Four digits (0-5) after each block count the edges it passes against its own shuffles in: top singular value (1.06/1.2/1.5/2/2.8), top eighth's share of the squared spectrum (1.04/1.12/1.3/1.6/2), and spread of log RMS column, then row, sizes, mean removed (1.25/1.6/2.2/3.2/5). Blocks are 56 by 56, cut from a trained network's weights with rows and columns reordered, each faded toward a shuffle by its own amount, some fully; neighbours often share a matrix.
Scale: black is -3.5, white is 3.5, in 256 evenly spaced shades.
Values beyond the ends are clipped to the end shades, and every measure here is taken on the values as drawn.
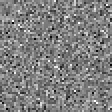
0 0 0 0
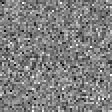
0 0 0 0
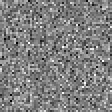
0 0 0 0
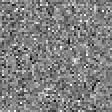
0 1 1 0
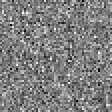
1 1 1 0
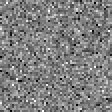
0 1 0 0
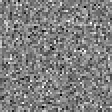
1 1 0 0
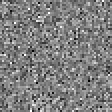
0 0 0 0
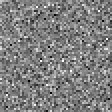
0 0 0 0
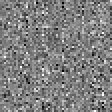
2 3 3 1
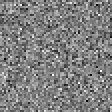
2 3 0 1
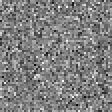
1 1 0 0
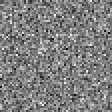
1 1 0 0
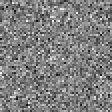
3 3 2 1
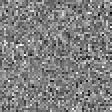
2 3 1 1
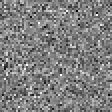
2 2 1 1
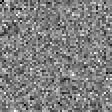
1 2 0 0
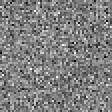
1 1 0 0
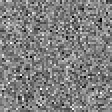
2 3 0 0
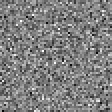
1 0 0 0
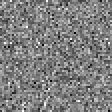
0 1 0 0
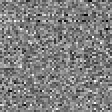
3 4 1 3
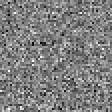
2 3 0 2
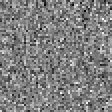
2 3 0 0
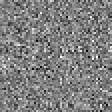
3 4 2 2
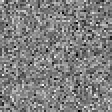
1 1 0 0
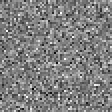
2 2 0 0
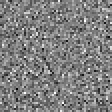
1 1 1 0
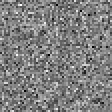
2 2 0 1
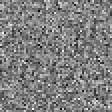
1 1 0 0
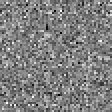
1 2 0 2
